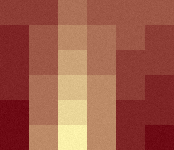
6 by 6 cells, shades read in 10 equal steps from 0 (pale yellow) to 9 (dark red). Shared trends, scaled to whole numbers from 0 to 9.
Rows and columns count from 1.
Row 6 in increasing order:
0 4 4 8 9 9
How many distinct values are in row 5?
5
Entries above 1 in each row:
6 6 6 6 5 5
